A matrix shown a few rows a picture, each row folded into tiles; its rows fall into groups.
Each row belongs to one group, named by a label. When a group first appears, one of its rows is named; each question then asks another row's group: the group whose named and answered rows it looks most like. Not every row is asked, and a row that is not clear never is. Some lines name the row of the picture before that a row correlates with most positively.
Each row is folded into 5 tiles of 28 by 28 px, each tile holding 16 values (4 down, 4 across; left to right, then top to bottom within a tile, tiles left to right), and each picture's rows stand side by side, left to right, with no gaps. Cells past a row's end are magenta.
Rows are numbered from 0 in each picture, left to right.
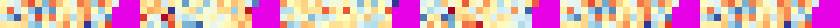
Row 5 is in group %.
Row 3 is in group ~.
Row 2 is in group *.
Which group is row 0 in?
%
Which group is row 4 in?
%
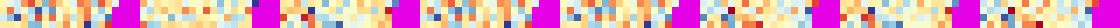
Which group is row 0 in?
%
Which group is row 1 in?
*
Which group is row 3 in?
%
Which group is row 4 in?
%
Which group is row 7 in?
~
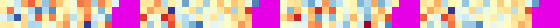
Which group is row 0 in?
%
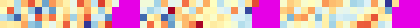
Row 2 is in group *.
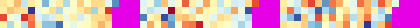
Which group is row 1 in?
~
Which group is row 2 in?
%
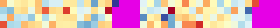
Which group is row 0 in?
*
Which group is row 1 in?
~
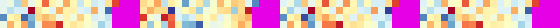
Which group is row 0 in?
~
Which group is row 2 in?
~
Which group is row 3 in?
~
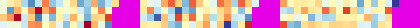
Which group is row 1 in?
%
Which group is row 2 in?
*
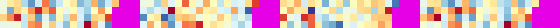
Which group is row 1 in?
~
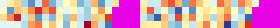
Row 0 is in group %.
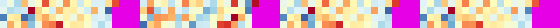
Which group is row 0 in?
~
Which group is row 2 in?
~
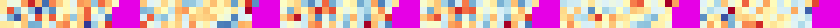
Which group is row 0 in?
%
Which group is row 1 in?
*
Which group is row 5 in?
~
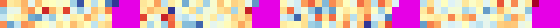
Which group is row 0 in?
*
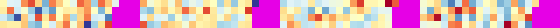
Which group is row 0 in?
%
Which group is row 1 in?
*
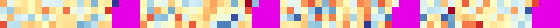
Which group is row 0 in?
*
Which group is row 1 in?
*
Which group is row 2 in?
%
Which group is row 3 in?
~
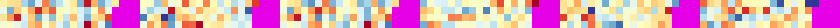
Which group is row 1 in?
~
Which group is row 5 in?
*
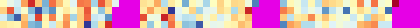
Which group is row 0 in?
%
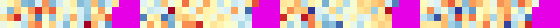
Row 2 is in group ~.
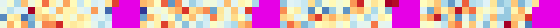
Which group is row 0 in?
~
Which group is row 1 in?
*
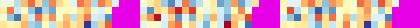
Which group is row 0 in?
%
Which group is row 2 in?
%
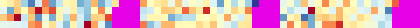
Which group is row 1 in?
*
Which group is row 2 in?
~
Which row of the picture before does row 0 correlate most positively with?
1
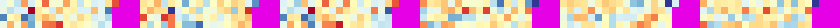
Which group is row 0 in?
~
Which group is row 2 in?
~
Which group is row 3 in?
*
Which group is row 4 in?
*
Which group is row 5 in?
*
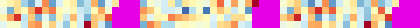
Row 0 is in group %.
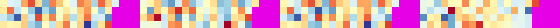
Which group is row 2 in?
%
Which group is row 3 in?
~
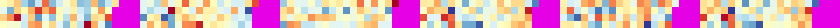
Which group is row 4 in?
%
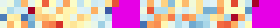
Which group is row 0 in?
~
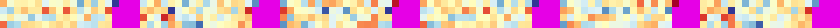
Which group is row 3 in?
*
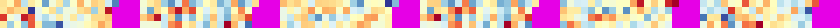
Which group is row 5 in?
~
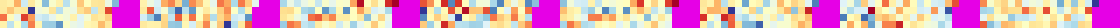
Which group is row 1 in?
%
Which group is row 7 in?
*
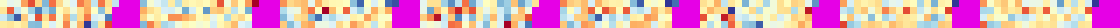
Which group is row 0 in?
%
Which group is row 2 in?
*
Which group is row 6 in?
*
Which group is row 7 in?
*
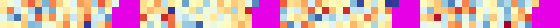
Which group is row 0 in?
%
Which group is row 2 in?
*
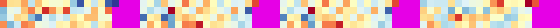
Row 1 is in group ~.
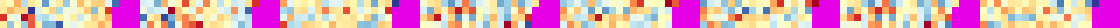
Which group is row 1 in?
~
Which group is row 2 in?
*
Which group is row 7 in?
*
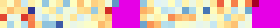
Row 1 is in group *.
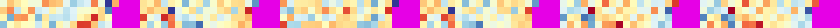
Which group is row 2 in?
*
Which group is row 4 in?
~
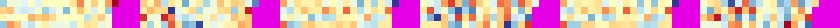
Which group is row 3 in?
%
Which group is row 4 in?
*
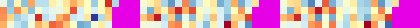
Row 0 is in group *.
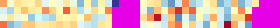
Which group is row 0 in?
*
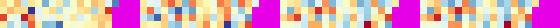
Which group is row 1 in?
%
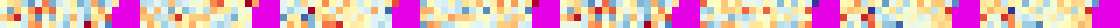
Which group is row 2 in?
~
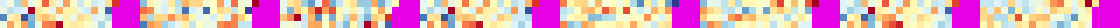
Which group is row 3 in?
~
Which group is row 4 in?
*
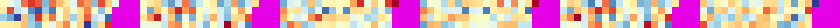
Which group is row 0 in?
%
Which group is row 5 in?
*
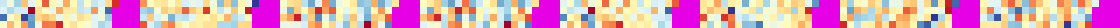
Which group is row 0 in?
~
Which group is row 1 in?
*
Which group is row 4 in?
~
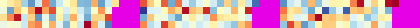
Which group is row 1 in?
*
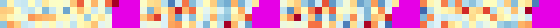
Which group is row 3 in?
*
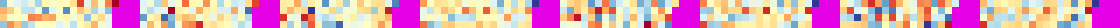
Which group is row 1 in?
~
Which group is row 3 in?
*
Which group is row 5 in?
*
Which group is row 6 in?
%
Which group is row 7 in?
*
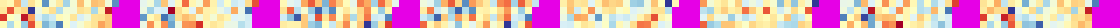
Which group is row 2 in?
%
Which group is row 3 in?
%
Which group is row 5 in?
*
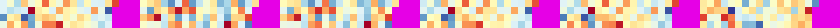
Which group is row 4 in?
~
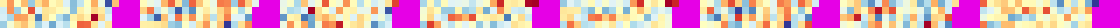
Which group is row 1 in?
%
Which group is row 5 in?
%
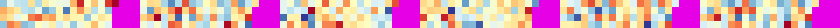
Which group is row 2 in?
~
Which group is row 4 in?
%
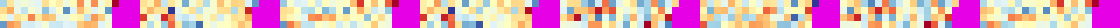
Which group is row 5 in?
*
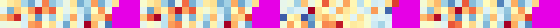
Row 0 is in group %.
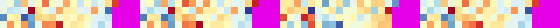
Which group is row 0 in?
~
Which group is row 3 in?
~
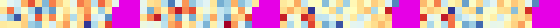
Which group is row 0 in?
%
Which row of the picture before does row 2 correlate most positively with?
2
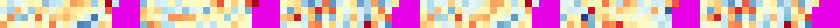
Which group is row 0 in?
*
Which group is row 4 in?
~
